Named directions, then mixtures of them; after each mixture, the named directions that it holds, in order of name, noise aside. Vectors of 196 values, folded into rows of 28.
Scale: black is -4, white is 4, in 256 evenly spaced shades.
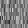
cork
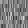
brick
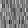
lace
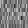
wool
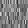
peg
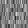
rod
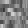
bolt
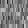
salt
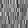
peg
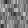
bolt, wool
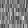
brick, salt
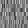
lace, rod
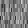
cork, rod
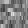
bolt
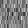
wool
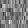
bolt, lace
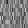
brick, cork, lace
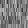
lace, peg, salt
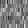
salt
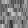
bolt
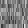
brick, cork, salt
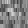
bolt, peg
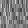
brick, cork, lace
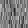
brick, lace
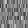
rod, wool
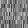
brick, cork, wool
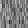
lace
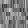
bolt, brick, lace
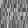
brick, wool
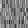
lace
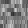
bolt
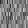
brick, salt, wool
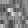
bolt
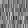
brick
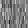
cork, lace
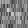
bolt, rod, wool
